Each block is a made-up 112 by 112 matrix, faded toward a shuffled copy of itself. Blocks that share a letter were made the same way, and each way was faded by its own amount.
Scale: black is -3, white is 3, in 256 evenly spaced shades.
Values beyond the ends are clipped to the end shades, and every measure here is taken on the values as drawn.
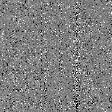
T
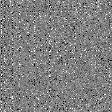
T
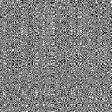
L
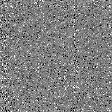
T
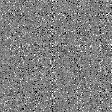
T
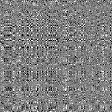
L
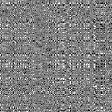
L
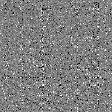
T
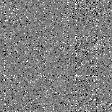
T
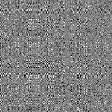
L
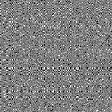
L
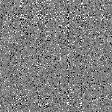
T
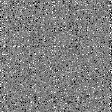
T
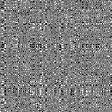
L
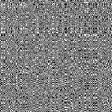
L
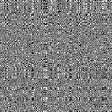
L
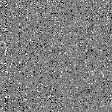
T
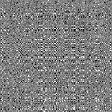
L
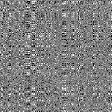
L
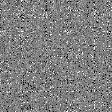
T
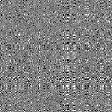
L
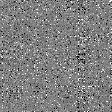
T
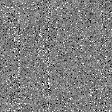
T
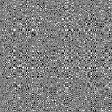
L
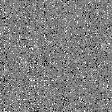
T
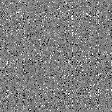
T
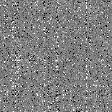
T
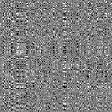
L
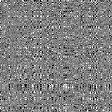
L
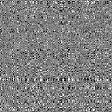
L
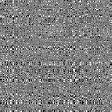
L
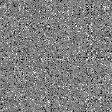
T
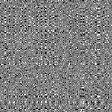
L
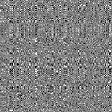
L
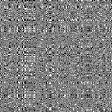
L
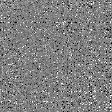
T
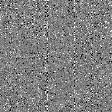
T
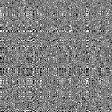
L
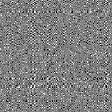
L
